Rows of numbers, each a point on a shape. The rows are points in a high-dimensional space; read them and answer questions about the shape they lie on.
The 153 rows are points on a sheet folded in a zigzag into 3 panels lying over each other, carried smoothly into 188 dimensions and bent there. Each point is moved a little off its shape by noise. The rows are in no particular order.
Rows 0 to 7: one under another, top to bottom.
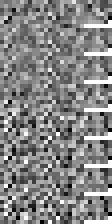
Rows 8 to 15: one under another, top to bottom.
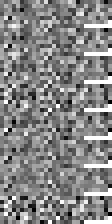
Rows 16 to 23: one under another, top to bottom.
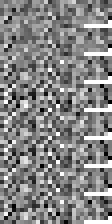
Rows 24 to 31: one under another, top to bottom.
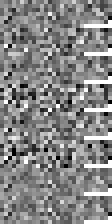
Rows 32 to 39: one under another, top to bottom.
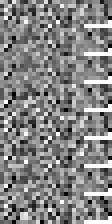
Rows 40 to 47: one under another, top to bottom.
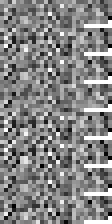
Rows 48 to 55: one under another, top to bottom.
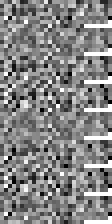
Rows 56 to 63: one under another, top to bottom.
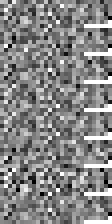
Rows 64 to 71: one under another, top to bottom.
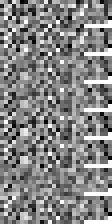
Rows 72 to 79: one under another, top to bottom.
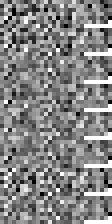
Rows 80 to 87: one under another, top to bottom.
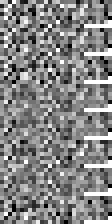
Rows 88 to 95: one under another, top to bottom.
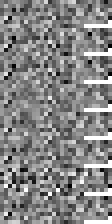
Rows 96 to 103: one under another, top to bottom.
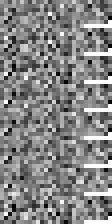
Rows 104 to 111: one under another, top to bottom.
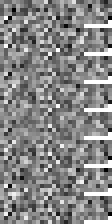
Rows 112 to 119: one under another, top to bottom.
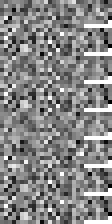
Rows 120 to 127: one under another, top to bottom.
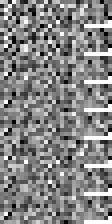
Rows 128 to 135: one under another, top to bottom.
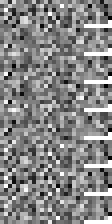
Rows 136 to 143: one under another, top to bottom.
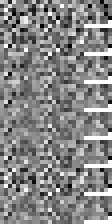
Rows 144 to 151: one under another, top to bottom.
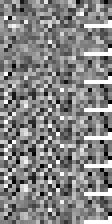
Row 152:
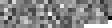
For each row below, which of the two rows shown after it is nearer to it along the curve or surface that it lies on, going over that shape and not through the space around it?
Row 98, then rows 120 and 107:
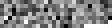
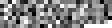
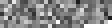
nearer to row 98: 120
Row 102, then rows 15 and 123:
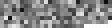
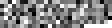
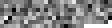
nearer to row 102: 123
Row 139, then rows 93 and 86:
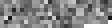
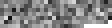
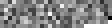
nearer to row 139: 93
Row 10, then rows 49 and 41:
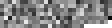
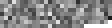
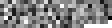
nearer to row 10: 41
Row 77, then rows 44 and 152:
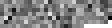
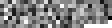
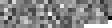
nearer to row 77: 44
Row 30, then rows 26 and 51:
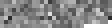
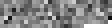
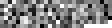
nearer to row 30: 51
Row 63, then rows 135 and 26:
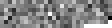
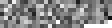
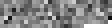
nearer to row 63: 135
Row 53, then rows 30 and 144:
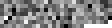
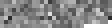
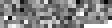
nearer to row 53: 144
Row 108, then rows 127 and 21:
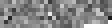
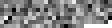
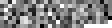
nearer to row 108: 21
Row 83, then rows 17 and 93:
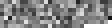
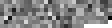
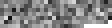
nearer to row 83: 17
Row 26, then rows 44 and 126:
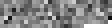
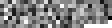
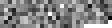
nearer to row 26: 44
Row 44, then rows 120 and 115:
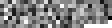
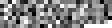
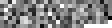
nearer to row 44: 120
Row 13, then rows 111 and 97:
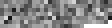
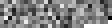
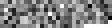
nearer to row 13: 111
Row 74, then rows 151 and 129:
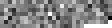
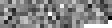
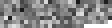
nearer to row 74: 151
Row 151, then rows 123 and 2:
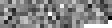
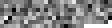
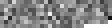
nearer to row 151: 2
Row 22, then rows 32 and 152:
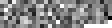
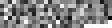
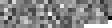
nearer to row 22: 152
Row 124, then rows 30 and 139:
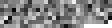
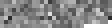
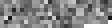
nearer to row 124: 139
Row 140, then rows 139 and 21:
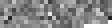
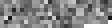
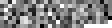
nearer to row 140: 21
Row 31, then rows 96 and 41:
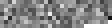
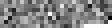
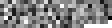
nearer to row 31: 96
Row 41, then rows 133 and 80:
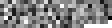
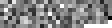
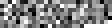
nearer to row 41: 80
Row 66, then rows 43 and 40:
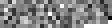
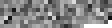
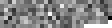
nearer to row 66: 40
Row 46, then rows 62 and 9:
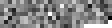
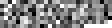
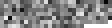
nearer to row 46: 62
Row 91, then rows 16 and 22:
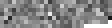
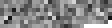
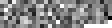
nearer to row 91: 22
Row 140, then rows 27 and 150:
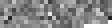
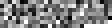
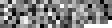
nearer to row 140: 150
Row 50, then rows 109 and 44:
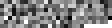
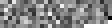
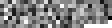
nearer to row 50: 44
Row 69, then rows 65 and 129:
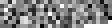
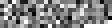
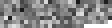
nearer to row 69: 65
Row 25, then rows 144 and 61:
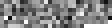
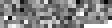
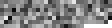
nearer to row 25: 144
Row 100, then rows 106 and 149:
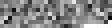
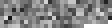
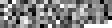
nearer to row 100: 106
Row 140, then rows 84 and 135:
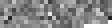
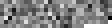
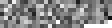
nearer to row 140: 135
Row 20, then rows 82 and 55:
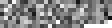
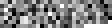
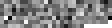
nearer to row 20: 82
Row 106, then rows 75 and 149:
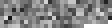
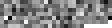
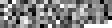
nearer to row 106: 75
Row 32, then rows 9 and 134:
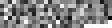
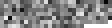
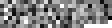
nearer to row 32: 134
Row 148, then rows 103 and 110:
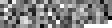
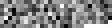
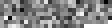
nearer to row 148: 103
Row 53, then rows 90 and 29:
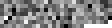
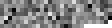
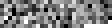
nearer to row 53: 29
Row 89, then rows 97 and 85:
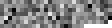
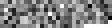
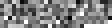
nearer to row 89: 97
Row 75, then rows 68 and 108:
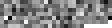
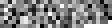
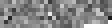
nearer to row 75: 68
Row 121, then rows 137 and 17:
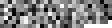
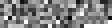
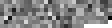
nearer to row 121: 17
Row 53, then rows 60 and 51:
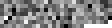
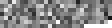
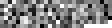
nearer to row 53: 51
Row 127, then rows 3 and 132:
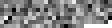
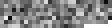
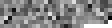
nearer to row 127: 3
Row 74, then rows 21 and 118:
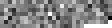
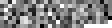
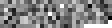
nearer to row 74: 118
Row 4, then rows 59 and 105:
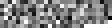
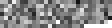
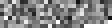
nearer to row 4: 105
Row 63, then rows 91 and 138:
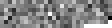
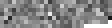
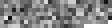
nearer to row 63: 91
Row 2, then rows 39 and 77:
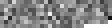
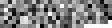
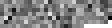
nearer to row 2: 39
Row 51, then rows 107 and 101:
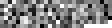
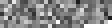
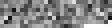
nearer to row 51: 107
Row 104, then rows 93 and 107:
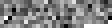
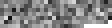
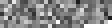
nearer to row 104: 93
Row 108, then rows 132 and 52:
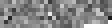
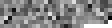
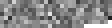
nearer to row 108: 52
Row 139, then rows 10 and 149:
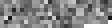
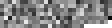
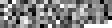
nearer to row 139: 10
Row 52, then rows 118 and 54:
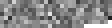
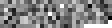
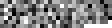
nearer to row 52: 118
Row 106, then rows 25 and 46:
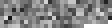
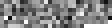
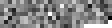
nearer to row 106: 25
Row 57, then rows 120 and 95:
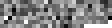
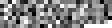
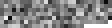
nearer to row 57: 95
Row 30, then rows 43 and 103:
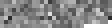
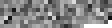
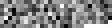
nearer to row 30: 103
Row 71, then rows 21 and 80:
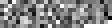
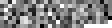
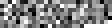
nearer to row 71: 21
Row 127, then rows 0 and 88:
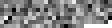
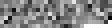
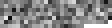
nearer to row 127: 88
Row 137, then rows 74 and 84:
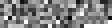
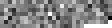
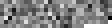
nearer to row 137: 84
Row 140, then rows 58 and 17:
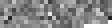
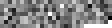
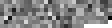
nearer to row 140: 58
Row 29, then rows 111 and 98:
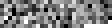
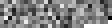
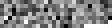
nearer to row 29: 98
